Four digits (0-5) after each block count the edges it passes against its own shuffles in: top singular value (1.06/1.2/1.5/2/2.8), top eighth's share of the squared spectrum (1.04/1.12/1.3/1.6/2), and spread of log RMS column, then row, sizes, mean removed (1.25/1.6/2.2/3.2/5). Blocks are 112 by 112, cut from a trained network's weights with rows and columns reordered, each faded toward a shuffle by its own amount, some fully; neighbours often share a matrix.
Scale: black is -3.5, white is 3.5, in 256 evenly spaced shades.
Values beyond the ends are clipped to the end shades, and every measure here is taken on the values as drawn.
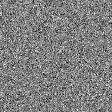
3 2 0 2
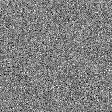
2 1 0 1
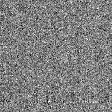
3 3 0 1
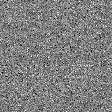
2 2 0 1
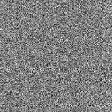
4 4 1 2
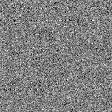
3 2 0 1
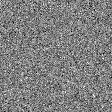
1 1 0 0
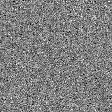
2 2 0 1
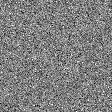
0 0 0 0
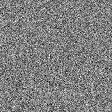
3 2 0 0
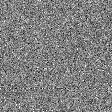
1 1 0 1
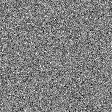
0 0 0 0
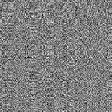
4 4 2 2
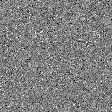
3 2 0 1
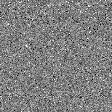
3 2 0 1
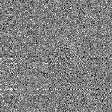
4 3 2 2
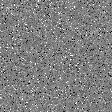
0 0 0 0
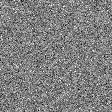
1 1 0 0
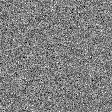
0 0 0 0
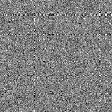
4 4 2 2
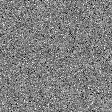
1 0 0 0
